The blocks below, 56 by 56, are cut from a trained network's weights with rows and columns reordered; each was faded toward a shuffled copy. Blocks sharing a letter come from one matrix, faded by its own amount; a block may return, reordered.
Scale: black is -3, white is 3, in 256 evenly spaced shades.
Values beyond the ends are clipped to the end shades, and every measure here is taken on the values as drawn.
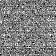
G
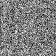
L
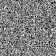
L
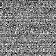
G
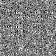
L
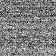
G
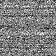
G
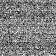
G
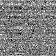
G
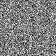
L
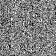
L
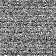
G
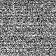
G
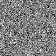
L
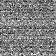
G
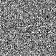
L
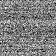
G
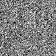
L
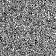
L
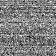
G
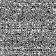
G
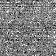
G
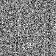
L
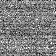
G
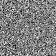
L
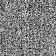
L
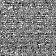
G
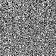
L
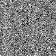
L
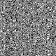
L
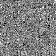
L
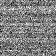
G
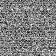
G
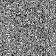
L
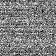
G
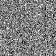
L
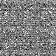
G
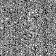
L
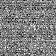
G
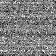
G
